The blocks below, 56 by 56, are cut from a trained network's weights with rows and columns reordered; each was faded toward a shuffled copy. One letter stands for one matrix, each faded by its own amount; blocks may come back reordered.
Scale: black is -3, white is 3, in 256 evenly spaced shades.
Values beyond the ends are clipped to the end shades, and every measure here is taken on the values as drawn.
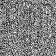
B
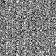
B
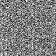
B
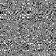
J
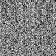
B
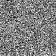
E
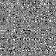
J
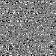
J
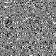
J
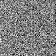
B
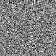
E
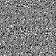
J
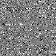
J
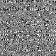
J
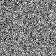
E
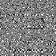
J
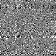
J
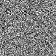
B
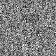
E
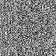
B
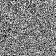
E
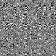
J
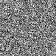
E
